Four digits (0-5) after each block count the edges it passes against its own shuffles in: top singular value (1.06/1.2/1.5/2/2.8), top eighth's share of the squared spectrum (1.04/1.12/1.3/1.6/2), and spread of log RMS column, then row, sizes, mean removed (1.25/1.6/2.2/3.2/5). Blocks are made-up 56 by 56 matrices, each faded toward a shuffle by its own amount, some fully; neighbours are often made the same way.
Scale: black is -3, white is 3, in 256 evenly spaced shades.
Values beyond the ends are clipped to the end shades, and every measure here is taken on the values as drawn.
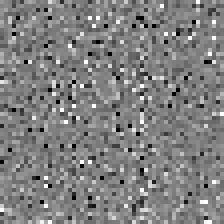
1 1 1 0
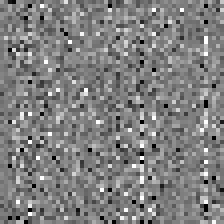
1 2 3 0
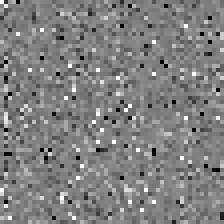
1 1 0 0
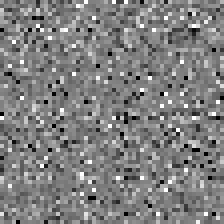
3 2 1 1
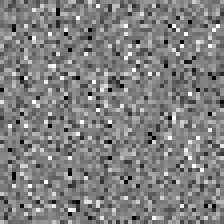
2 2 0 0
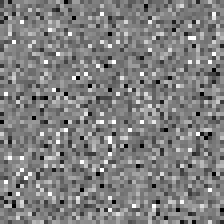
0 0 0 0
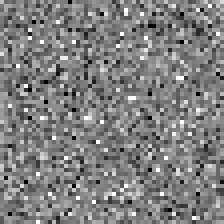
0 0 0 0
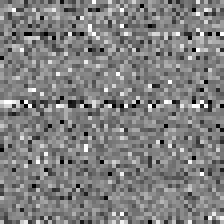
2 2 0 3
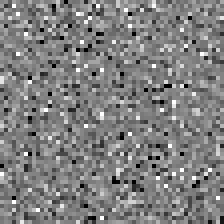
0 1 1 0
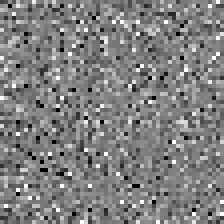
3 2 1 0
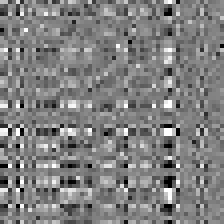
5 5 4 4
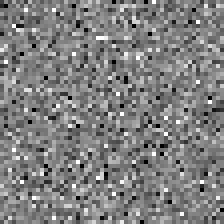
0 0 0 0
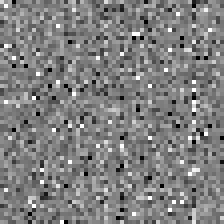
1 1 1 0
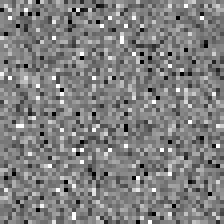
0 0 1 0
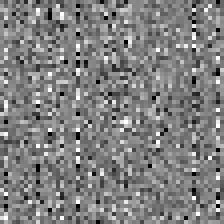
2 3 3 0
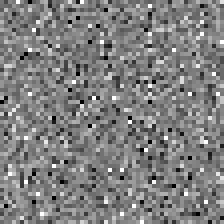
0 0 0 0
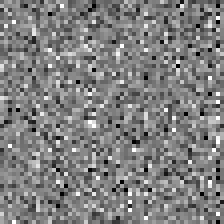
1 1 2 0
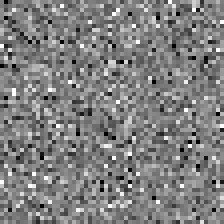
0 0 1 0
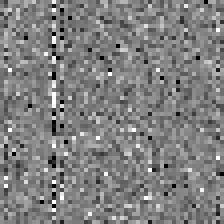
3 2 2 0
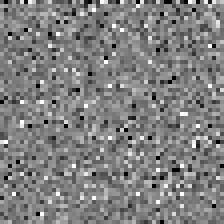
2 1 0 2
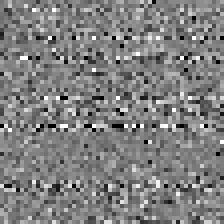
2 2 0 3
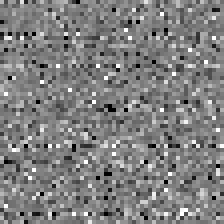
1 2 0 2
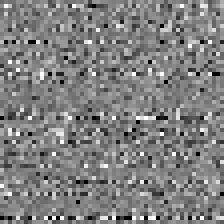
2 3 0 3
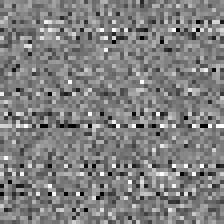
2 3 0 3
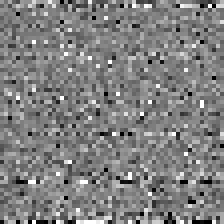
2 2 0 3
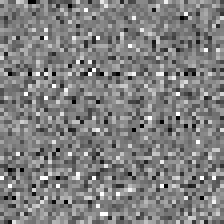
1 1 0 2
